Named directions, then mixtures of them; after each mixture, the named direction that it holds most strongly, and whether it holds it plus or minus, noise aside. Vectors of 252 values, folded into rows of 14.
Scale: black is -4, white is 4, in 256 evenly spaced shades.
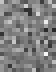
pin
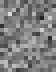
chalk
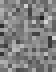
chalk, plus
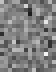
pin, plus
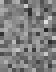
pin, plus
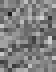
chalk, minus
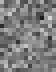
chalk, plus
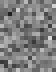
chalk, minus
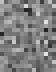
pin, plus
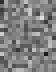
chalk, minus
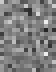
pin, plus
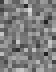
pin, minus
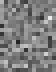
chalk, plus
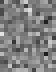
pin, minus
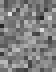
chalk, plus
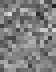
chalk, plus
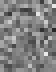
pin, plus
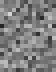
chalk, plus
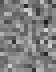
pin, minus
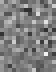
pin, plus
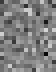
pin, minus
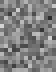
chalk, minus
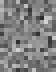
chalk, plus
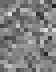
chalk, plus
